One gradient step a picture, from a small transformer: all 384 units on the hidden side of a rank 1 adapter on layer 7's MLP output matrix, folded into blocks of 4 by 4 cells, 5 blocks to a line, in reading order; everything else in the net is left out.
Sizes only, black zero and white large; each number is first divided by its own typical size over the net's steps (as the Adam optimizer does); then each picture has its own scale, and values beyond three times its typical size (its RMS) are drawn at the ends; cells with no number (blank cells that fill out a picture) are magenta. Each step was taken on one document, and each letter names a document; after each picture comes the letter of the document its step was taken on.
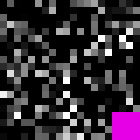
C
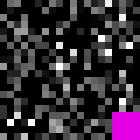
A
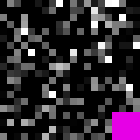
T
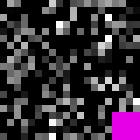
T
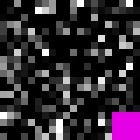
C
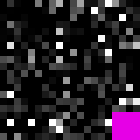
A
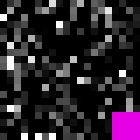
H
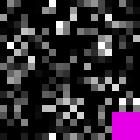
T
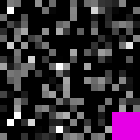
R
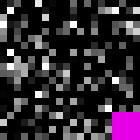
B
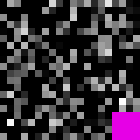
T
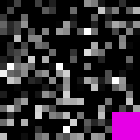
B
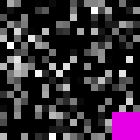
H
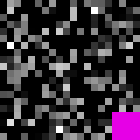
R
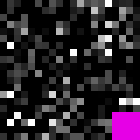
A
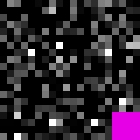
A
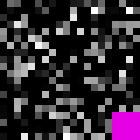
H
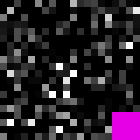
R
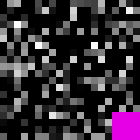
B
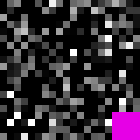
A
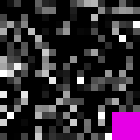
C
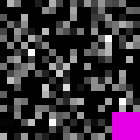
A
